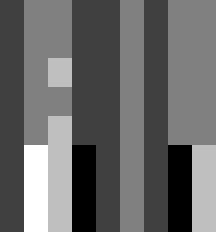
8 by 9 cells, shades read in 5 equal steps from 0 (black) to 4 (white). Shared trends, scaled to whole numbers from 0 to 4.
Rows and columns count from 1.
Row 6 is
1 4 3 0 1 2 1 0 3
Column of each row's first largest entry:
2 2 3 2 3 2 2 2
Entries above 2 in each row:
0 0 1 0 1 3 3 3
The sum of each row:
14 14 15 14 15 15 15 15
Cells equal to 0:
6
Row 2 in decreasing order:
2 2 2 2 2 1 1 1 1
